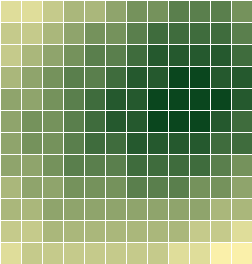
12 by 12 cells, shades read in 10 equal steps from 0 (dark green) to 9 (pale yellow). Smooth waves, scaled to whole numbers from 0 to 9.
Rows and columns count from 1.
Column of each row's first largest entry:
1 1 1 1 1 1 1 1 1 1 12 11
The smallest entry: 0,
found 9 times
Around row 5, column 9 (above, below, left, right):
0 0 0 0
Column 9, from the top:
3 2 1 0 0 0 1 2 3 5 6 8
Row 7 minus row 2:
-2 -3 -2 -2 -2 -2 -2 -1 -1 -1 0 -1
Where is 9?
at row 12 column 11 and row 12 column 12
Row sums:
61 47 36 27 22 23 28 38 50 64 78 91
